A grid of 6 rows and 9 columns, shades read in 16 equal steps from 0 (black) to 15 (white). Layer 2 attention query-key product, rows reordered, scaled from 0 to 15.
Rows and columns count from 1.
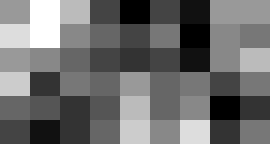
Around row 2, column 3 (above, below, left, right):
11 6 15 6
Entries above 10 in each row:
2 2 1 1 1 2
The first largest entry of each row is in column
2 2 9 1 5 7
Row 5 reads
6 5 3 5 11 6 8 0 3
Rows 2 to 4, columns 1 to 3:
13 15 8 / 9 8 6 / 12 3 7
